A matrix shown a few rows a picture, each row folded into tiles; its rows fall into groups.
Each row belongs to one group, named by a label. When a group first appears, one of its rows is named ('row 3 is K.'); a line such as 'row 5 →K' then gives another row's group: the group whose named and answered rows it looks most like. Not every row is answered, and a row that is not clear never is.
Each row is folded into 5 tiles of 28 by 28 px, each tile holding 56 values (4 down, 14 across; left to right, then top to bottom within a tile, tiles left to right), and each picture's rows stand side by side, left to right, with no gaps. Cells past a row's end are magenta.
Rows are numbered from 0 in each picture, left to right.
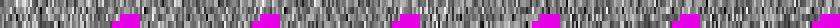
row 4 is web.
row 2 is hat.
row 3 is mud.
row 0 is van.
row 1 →hat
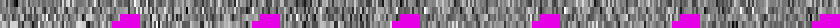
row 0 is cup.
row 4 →van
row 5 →hat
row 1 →mud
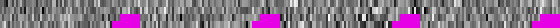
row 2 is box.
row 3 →hat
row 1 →mud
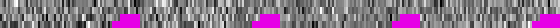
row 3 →cup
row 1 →van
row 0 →box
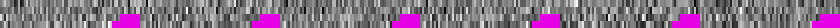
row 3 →web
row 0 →cup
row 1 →web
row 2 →web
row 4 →box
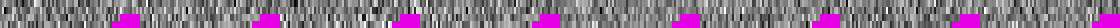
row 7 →van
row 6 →web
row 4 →van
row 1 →mud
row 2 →cup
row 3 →mud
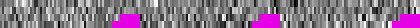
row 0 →van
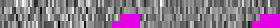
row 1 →box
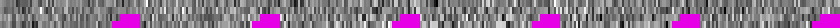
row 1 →mud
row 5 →web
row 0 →hat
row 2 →cup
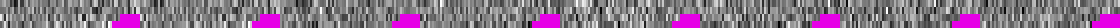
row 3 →box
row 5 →box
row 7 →web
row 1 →cup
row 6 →web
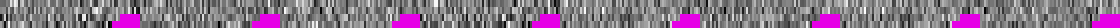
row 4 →mud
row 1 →box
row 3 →box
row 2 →van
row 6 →mud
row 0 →box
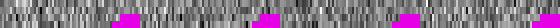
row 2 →hat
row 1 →mud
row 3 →mud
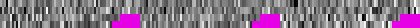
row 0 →web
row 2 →cup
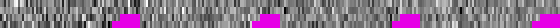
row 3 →van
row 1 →mud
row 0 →box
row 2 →hat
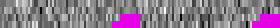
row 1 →mud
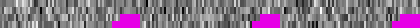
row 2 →hat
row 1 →web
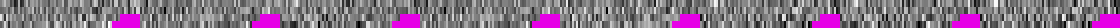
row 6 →box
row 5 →box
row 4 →mud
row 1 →web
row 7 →box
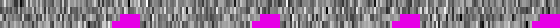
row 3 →mud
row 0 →cup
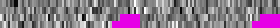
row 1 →van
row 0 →cup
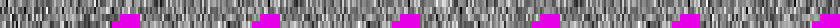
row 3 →van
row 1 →cup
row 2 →cup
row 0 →web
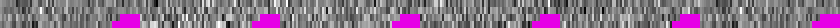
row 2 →mud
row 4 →web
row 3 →box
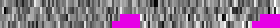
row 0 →hat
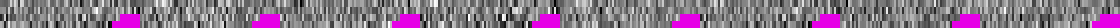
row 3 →box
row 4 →van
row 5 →box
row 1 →van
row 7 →mud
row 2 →cup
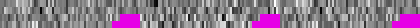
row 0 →van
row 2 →van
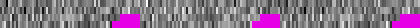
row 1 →mud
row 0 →web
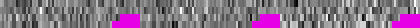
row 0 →hat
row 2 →cup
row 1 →hat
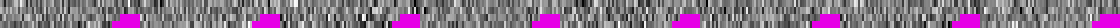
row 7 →van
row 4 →hat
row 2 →box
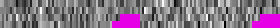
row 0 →hat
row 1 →van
